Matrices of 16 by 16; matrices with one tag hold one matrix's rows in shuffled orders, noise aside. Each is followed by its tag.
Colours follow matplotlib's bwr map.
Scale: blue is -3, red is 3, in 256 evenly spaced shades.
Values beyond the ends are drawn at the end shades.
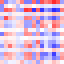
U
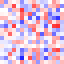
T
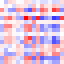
U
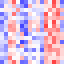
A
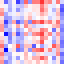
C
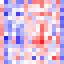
C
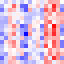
A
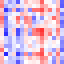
C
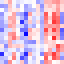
A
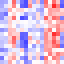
A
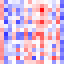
C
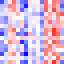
A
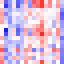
C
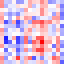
C
